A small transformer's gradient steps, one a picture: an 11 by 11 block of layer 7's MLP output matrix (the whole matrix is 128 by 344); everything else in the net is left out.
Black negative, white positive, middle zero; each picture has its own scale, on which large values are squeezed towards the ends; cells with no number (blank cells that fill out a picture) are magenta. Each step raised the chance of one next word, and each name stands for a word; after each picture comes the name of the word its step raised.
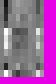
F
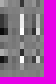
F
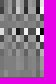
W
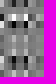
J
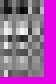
W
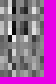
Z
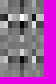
J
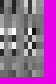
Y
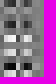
F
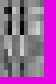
Z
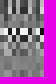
W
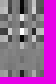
W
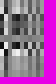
Y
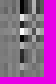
W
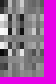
Y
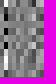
Y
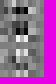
Z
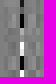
F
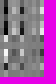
Z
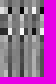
W
